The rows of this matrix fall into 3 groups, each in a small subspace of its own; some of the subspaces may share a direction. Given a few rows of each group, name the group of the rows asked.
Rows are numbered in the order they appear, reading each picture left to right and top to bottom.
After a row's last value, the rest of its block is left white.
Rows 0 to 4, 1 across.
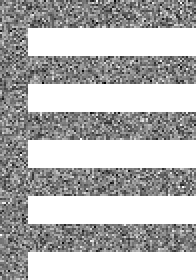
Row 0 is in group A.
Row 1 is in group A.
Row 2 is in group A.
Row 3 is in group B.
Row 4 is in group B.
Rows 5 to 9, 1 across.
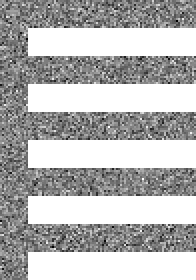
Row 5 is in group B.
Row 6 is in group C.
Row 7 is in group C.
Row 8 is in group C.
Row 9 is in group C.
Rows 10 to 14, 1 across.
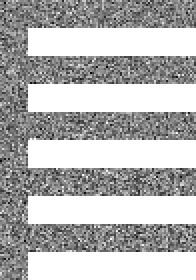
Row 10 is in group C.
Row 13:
B
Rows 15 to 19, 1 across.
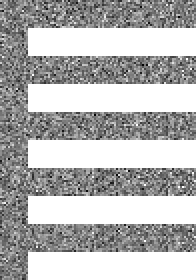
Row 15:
C
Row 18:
B
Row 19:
B
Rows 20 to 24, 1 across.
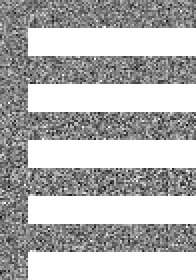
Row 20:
A
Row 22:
A
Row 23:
B
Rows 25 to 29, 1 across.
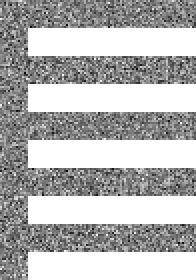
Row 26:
B
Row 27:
A
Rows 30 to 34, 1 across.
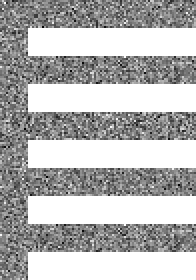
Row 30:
C
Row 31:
B
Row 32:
B
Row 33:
C
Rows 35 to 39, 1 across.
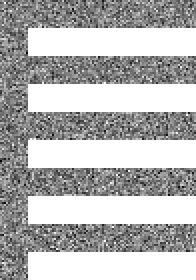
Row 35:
C
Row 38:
B
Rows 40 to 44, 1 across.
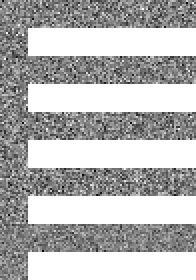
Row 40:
A
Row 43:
B
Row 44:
C
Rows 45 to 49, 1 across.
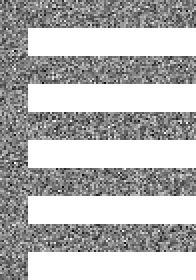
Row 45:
C
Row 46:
A
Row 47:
C
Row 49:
A
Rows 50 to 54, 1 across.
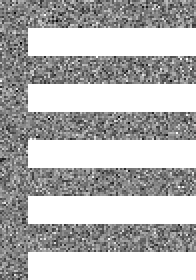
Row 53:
B
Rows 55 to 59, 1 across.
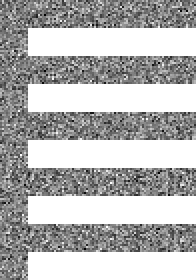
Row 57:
A
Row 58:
B
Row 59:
B
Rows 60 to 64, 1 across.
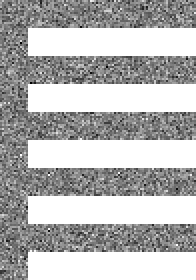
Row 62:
A
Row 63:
B
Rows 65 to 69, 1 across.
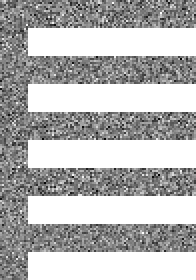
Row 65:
C
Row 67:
A
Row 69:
A
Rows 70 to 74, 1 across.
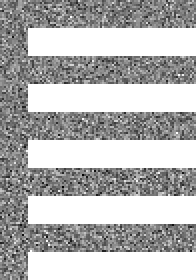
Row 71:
B
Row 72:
B
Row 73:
B
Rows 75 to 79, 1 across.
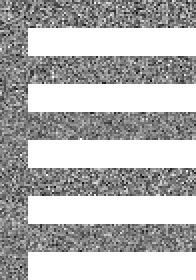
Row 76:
A
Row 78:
A
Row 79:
A
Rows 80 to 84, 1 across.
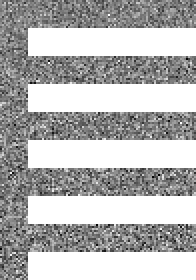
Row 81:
B
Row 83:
C
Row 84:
A
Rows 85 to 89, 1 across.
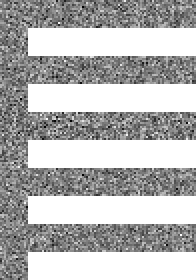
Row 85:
B
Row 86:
A
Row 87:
C
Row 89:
A
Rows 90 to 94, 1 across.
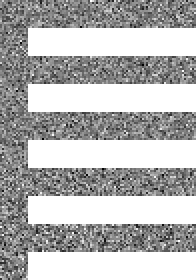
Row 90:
A
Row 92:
C
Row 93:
C
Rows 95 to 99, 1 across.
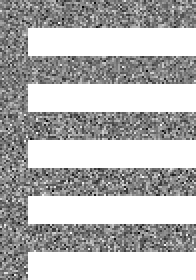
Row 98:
A
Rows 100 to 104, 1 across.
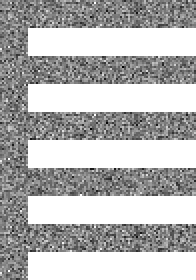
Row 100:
B
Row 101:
C
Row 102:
B
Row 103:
A
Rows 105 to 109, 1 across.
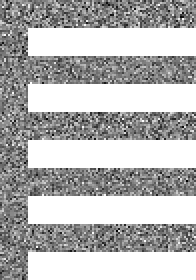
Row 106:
C
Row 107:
A
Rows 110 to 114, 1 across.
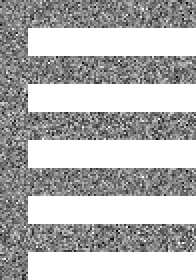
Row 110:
A
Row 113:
A
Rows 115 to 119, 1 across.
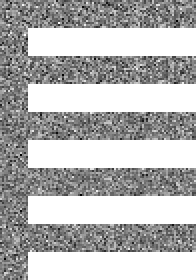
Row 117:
A
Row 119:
C
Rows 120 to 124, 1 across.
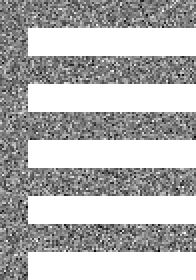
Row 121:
B
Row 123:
B
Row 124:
C
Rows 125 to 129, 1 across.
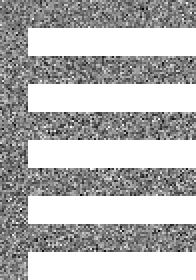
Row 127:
A
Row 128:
A
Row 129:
C
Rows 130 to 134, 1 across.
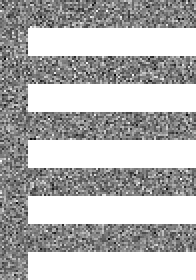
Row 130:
B
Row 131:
C
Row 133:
A
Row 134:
C
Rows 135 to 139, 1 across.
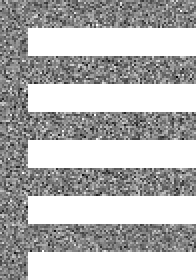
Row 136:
B
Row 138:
B
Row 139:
C
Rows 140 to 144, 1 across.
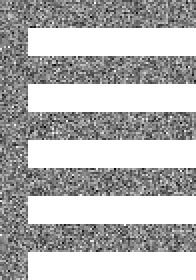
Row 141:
C
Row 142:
A
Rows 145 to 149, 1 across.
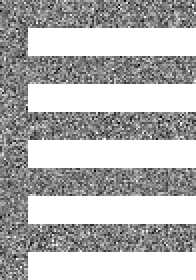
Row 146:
C
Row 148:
B
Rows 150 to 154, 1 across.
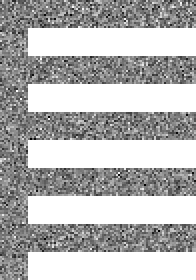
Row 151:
A
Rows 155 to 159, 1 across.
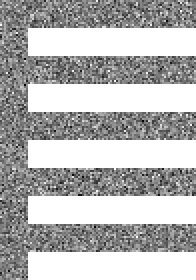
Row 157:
A
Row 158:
A
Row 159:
B
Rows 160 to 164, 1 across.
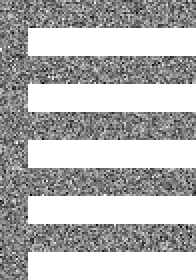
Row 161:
C
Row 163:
C
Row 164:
A
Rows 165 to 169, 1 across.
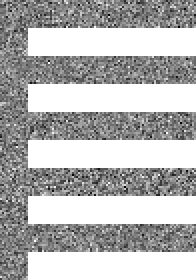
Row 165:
C
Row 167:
A
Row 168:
A
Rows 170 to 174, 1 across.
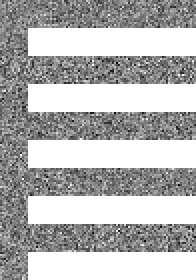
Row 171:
B
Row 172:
A
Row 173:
C
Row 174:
B
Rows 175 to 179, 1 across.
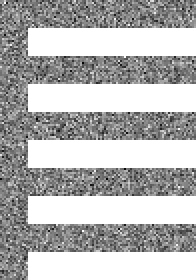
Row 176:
B
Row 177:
C
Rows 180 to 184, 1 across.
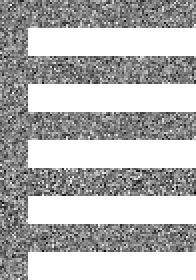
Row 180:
C
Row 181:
C
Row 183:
C
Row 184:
A
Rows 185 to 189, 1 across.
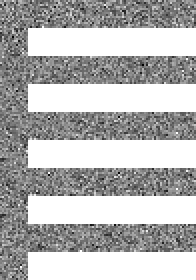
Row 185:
C
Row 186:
A
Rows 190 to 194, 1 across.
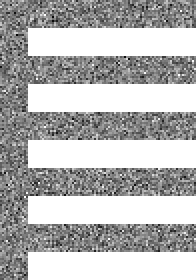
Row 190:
A
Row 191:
B
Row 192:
A
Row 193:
C
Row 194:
C
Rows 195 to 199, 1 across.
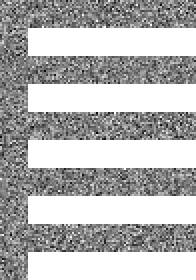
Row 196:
C
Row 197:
A
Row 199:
C
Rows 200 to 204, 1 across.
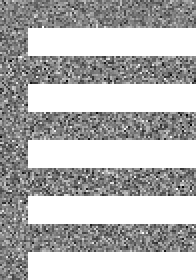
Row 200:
C
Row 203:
B
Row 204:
A
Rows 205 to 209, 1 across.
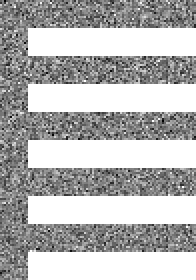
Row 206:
B
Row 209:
B
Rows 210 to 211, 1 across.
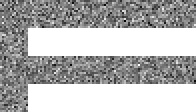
